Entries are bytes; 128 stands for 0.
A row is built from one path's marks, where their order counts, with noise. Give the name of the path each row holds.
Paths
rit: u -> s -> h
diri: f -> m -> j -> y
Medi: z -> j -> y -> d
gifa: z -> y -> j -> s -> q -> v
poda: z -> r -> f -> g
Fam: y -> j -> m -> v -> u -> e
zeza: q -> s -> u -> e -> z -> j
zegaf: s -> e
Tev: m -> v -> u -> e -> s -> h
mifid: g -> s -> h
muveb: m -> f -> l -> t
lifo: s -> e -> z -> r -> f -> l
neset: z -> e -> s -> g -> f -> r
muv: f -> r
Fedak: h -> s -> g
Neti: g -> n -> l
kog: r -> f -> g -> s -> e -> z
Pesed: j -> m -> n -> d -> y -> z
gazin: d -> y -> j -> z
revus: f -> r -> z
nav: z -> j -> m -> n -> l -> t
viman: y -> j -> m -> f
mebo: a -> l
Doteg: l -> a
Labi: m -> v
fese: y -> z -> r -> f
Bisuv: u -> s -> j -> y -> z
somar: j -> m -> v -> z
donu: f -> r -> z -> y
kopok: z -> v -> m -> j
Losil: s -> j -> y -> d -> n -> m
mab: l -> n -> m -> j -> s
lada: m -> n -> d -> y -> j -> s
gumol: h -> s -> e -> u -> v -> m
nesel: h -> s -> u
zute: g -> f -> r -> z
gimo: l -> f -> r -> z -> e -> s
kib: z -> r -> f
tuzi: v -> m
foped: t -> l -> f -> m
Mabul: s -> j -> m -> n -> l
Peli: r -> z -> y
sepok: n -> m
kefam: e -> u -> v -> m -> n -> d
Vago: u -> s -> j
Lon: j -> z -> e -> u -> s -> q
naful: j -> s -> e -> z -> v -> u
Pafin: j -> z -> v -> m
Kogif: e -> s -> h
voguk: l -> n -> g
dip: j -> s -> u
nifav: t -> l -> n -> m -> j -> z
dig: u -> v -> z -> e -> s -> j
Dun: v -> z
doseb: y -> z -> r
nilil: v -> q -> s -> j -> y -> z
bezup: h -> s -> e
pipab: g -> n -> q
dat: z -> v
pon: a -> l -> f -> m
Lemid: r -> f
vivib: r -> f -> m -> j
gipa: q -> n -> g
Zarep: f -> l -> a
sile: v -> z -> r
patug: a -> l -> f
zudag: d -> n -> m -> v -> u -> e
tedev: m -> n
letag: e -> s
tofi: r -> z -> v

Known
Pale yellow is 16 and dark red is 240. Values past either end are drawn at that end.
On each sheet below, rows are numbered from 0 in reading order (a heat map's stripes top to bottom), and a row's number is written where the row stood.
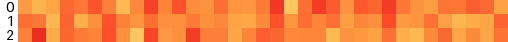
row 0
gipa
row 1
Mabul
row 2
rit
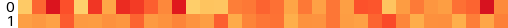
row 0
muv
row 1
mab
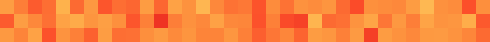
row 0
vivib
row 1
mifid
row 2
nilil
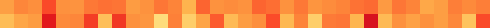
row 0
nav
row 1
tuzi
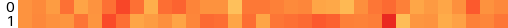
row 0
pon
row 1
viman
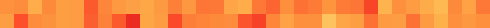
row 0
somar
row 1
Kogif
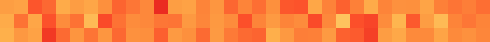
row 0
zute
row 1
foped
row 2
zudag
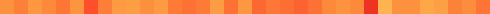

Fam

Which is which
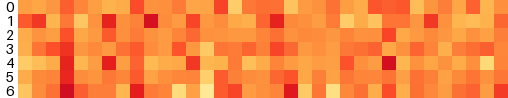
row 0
voguk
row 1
zegaf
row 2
Tev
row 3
poda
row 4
Labi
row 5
kopok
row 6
Dun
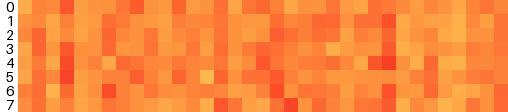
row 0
gimo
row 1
Pesed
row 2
naful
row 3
dig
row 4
nifav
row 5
neset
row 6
Losil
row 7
Pafin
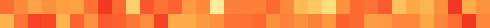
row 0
mebo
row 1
donu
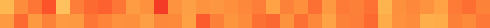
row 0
diri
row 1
Lon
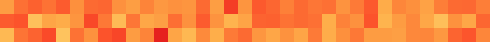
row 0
fese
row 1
dip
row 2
Zarep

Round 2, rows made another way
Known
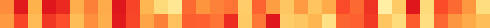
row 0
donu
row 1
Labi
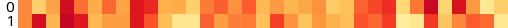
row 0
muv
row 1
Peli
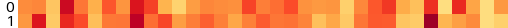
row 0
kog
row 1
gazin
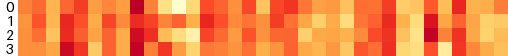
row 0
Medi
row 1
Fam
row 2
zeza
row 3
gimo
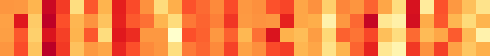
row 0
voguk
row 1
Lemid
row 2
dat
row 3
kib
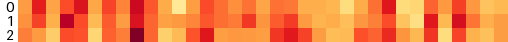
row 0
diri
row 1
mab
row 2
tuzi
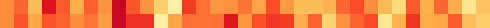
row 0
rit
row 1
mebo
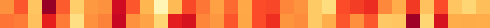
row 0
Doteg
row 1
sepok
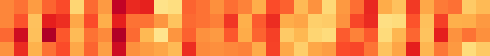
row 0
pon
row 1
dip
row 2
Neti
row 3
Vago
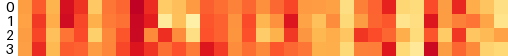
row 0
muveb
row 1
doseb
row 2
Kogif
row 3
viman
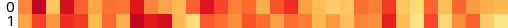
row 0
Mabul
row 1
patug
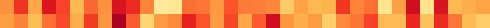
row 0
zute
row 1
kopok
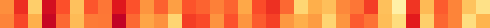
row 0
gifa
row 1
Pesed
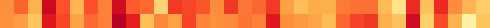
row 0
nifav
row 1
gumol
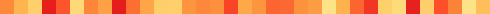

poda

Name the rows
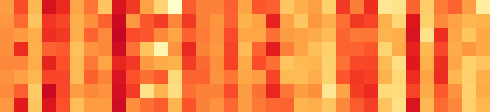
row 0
tofi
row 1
dig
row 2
neset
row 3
Losil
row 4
zudag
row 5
Tev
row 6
lifo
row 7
lada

